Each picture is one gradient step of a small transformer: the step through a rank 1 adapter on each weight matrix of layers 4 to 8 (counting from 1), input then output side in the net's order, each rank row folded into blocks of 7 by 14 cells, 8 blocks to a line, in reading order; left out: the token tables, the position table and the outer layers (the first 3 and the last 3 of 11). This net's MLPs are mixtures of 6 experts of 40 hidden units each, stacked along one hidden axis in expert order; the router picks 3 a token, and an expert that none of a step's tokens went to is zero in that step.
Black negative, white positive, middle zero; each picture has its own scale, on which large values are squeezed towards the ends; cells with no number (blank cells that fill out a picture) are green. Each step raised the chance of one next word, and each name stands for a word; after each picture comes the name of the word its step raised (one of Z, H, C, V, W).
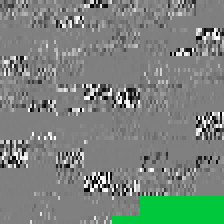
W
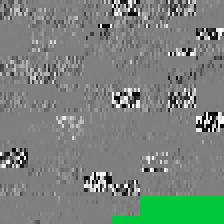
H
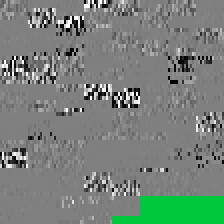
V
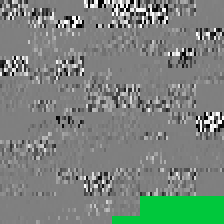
W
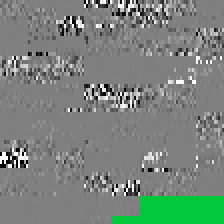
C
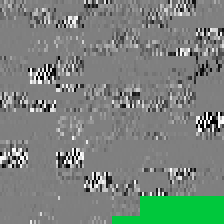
W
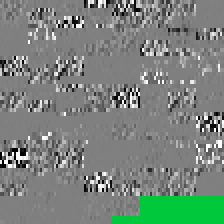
C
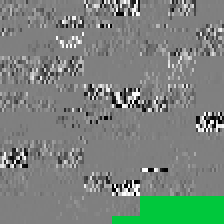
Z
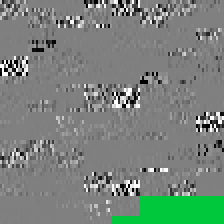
V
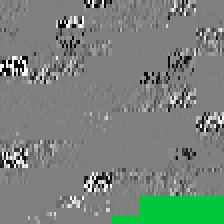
V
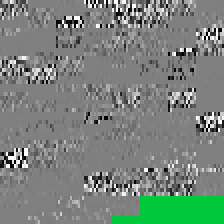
W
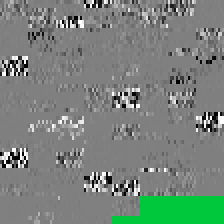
V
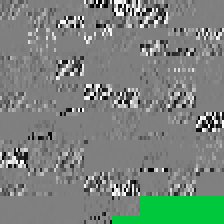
Z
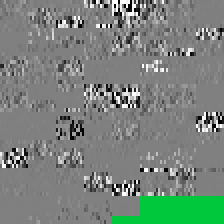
Z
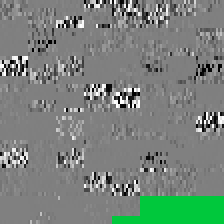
V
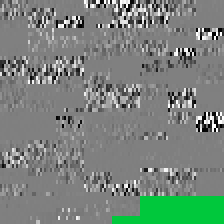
W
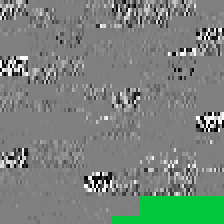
H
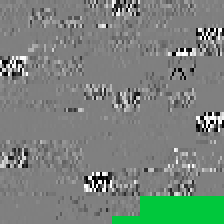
H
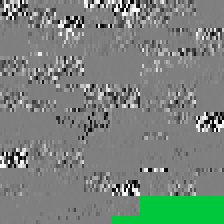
Z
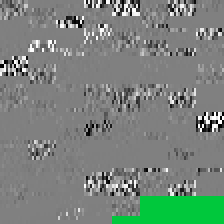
W
